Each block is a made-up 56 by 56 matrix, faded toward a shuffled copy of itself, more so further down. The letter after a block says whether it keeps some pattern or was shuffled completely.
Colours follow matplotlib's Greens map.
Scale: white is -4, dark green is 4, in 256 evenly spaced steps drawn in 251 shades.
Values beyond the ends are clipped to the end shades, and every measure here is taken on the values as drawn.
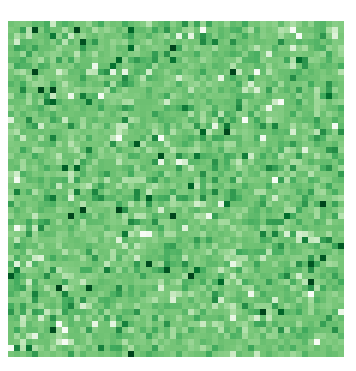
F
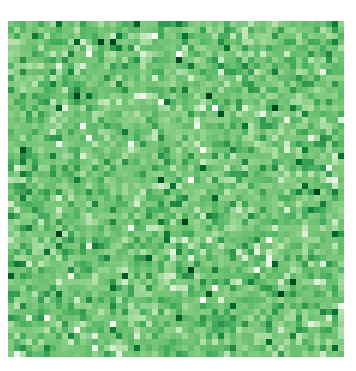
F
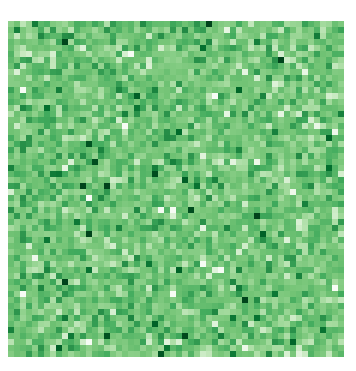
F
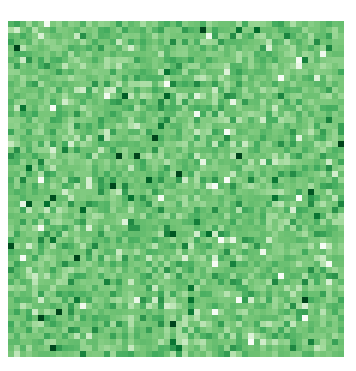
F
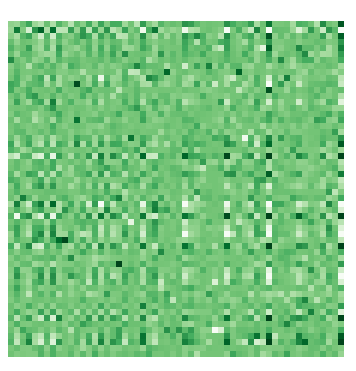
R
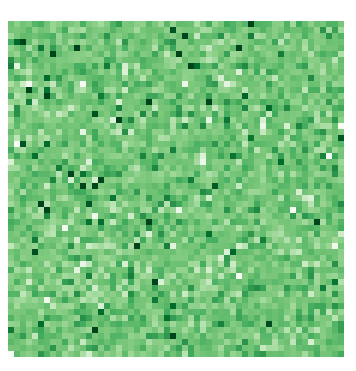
F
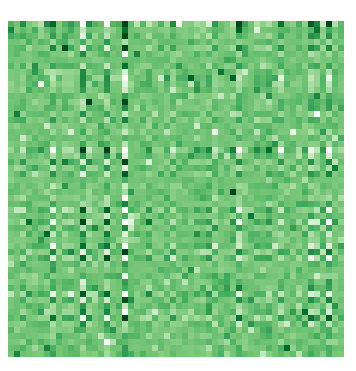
R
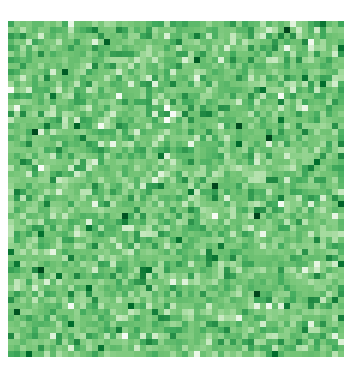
F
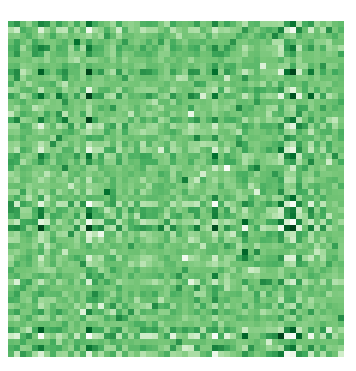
R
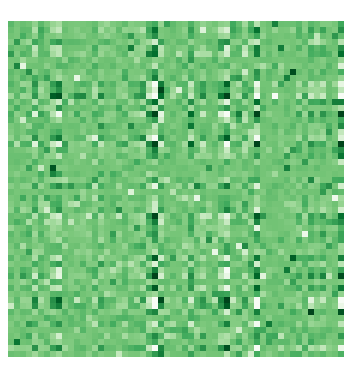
R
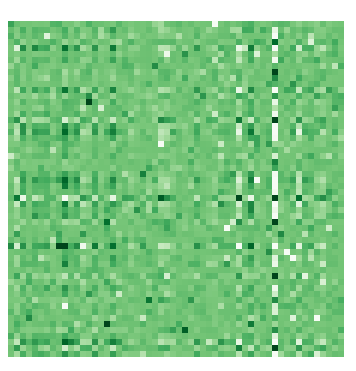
R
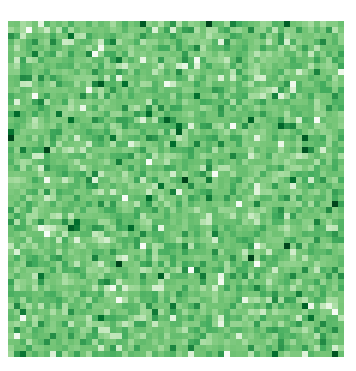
F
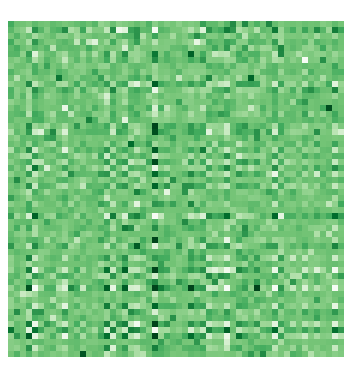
R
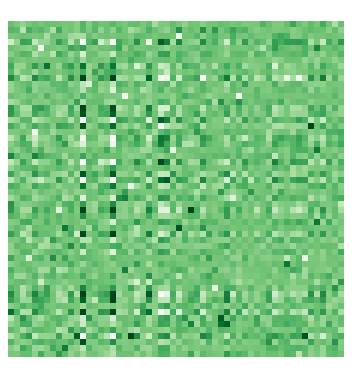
R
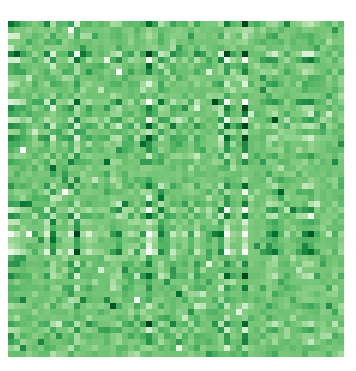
R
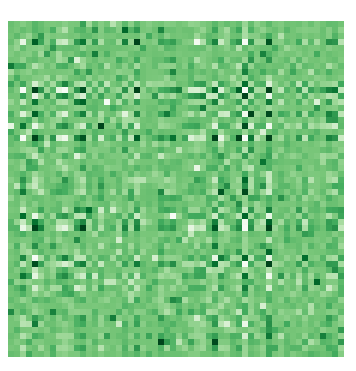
R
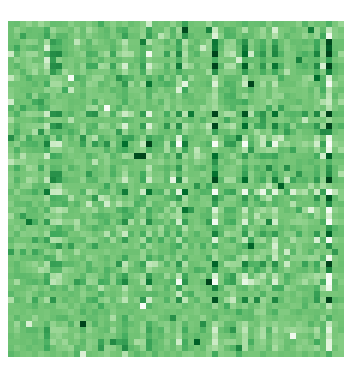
R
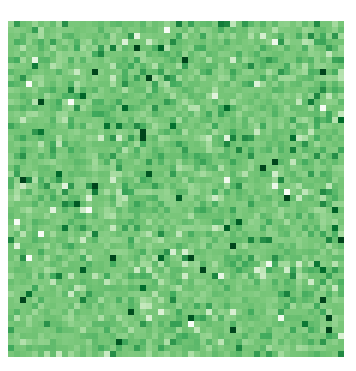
F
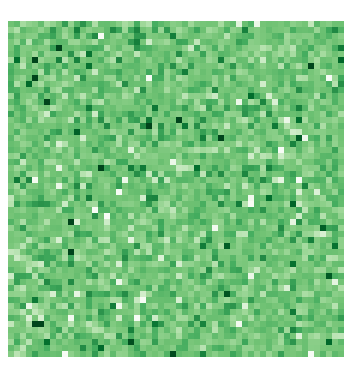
F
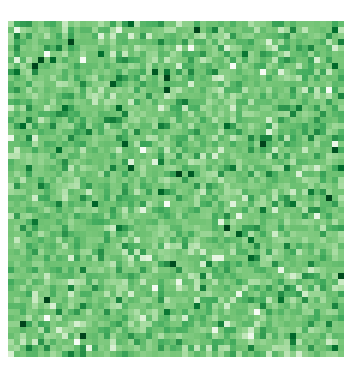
F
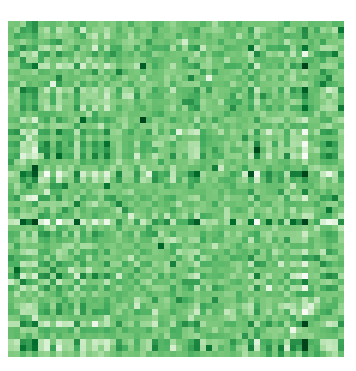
R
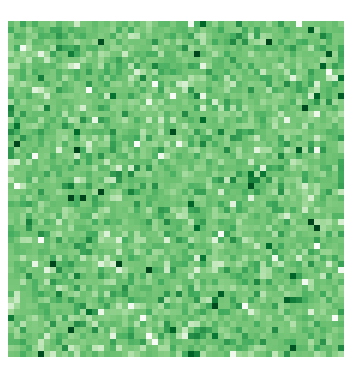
F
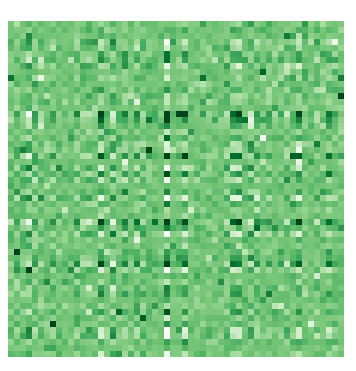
R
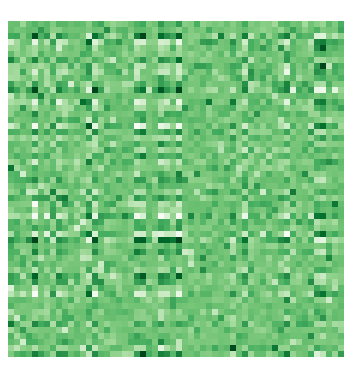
R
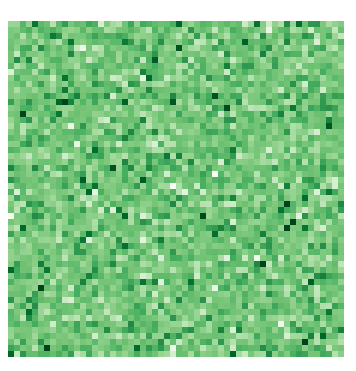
F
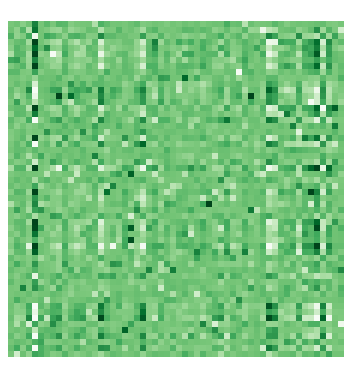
R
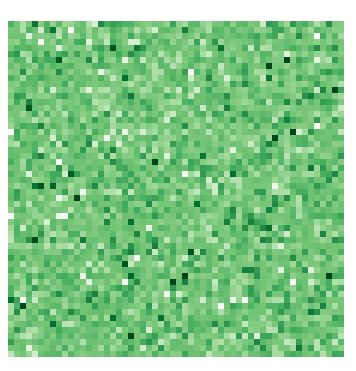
F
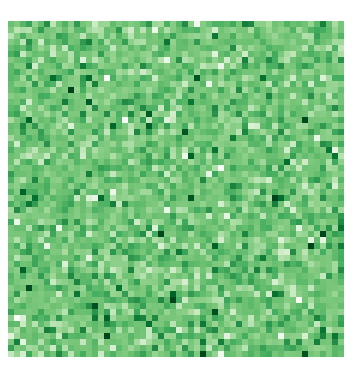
F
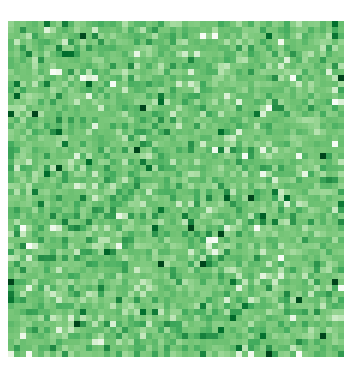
F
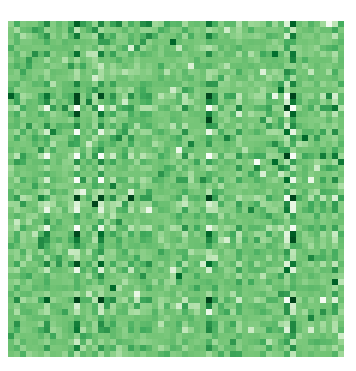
R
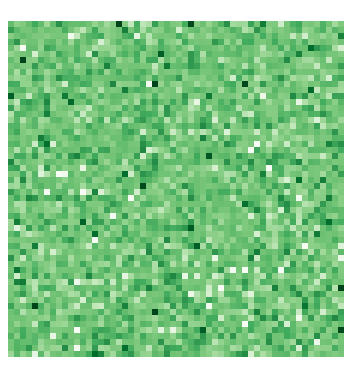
F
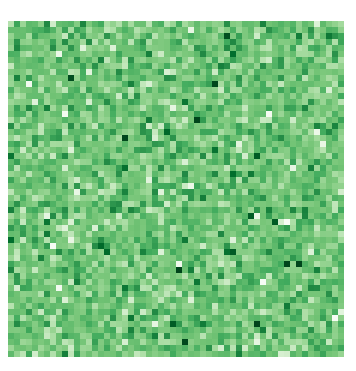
F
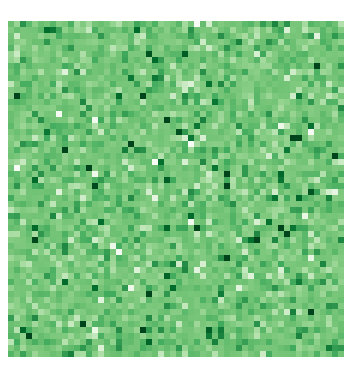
F
